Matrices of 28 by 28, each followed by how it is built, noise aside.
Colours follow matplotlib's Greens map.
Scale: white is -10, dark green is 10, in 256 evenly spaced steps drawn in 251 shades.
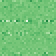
uneven rows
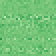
uneven rows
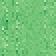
uneven columns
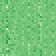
uneven columns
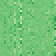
uneven columns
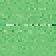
uneven rows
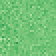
uneven columns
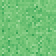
uneven columns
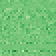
uneven rows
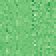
uneven columns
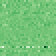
uneven rows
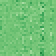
uneven columns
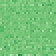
uneven rows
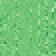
uneven columns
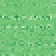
uneven rows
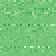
uneven rows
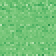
uneven rows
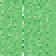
uneven columns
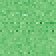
uneven rows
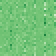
uneven columns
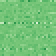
uneven rows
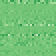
uneven rows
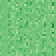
uneven columns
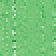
uneven columns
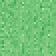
uneven columns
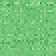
uneven rows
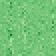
uneven columns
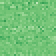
uneven rows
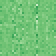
uneven columns
